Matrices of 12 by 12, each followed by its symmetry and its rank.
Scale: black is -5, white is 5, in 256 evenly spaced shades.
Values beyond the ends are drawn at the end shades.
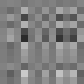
neither, rank one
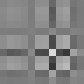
symmetric, rank one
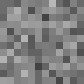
neither, full rank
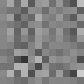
neither, rank two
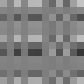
neither, rank one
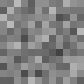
neither, full rank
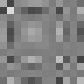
symmetric, rank two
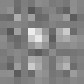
symmetric, rank two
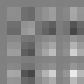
symmetric, rank one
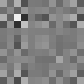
symmetric, rank two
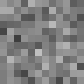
neither, full rank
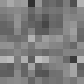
neither, rank two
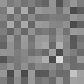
symmetric, rank two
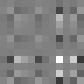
symmetric, rank one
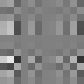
neither, rank one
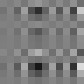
neither, rank one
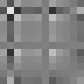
symmetric, rank one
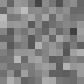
neither, full rank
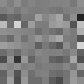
neither, rank two
